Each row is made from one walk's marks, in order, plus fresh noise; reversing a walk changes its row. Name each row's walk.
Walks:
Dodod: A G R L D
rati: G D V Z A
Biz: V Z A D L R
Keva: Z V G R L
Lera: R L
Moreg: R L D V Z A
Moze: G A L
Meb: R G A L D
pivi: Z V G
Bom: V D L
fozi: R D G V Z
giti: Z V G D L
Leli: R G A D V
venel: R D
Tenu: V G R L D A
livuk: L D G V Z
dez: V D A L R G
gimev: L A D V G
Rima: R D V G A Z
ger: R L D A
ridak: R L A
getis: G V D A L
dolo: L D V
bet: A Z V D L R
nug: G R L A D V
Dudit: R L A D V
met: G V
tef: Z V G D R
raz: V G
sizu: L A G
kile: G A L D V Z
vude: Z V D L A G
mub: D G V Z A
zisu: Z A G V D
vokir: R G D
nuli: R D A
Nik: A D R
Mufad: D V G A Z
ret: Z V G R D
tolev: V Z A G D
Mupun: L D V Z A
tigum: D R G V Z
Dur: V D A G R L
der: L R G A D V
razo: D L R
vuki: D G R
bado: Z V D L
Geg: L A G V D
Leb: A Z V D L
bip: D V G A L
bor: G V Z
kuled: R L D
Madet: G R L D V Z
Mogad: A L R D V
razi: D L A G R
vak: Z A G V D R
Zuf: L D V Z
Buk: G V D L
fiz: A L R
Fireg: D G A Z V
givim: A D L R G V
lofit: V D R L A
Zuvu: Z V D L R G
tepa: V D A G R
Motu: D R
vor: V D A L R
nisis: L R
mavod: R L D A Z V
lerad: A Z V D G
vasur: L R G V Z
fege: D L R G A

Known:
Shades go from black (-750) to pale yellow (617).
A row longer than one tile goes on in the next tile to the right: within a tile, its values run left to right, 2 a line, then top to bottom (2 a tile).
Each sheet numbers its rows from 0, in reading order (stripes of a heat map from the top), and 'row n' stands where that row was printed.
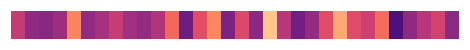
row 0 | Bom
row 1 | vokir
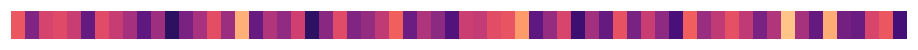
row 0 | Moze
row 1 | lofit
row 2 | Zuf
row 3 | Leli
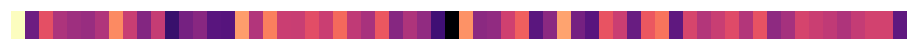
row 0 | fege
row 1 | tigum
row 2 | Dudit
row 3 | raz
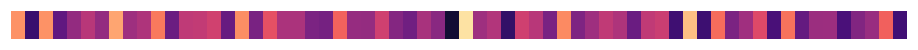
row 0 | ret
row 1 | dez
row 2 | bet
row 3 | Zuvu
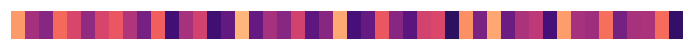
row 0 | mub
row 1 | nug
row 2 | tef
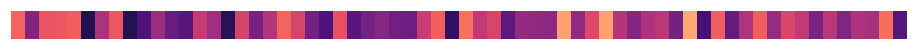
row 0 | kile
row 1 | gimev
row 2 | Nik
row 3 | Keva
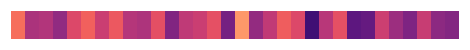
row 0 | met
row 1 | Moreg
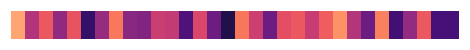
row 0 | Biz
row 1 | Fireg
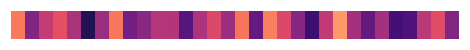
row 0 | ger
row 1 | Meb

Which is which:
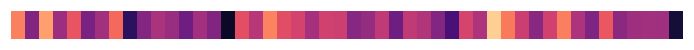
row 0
Madet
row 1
bor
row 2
fozi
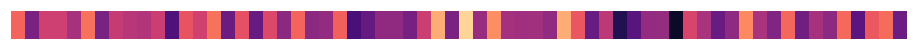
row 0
pivi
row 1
Buk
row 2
razi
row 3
dolo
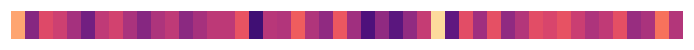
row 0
ridak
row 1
giti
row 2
Lera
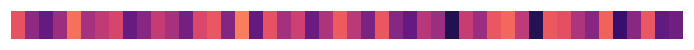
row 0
Leb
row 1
Dur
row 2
tolev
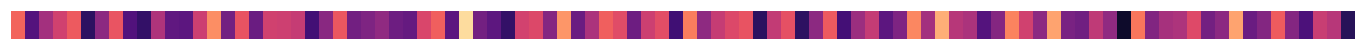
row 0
getis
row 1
Geg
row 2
Mogad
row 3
rati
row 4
tepa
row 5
der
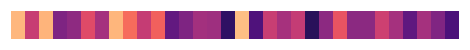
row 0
vuki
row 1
Tenu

